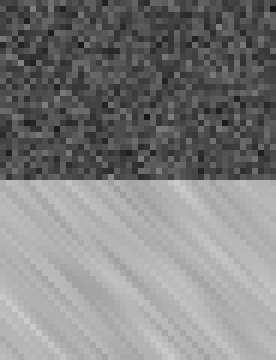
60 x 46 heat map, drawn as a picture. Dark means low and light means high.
It is made of 2 by 1 panels. Panel 1,1: low, fine-grained. Panel 2,1: high, slanting down to the right, faint in contrast.
